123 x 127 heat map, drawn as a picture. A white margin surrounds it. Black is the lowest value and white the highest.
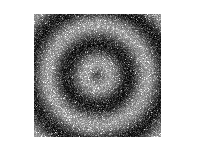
Rings spread out from the centre. No overall slope runs across the table. No row or column stands out.
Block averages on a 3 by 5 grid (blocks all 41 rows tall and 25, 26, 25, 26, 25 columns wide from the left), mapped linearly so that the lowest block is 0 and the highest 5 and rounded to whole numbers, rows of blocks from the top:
1 2 2 2 1
4 0 5 0 4
1 2 2 2 1
